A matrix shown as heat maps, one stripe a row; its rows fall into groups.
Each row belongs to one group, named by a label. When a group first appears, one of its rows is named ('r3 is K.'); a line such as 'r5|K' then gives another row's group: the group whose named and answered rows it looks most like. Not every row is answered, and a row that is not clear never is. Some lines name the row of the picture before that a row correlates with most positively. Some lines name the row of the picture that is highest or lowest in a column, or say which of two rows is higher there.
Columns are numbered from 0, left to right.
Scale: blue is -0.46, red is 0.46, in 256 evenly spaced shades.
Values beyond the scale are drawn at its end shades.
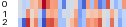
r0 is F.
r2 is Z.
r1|Z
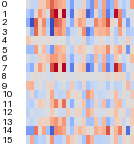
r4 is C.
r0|F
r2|Z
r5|Z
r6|F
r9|C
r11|F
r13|F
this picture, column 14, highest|3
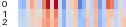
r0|F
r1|F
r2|F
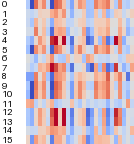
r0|Z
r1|F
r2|Z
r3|Z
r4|F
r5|Z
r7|F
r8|Z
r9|Z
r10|Z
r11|C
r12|F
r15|Z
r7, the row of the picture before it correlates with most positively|2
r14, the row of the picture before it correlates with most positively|2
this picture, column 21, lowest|7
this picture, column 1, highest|11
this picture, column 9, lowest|6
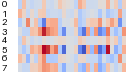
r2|Z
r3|F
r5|F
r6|C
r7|F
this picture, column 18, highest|2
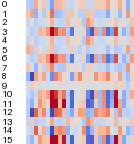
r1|C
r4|C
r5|C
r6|F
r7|C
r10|F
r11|F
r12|Z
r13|C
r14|Z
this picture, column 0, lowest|8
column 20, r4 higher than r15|Yes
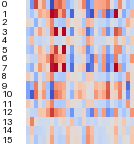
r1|F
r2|C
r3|F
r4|C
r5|F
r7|F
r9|Z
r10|Z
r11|C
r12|F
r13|C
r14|C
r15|C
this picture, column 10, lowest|0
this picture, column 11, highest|13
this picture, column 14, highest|0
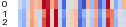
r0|F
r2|F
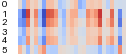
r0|Z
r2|Z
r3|Z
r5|C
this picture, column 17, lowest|5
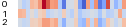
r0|F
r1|C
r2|F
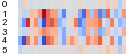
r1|F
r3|F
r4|Z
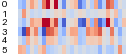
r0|F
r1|C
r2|F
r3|Z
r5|C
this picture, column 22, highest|2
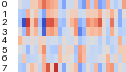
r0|F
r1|Z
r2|Z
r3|Z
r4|C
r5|C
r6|C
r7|F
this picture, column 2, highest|2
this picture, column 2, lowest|5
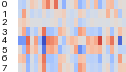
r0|F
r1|C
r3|C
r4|Z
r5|Z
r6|C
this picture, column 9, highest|0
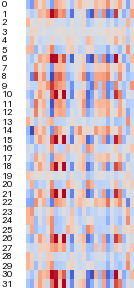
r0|Z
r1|F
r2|C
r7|Z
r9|F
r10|F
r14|Z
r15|F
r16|C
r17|Z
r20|C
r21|F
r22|Z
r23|C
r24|C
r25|C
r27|F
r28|C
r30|F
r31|F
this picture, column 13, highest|14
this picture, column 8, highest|8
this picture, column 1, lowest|14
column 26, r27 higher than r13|Yes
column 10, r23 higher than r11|Yes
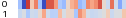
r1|C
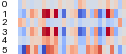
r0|C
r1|F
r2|C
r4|F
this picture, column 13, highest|5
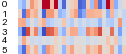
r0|F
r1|Z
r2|C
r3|Z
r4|C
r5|Z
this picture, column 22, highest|0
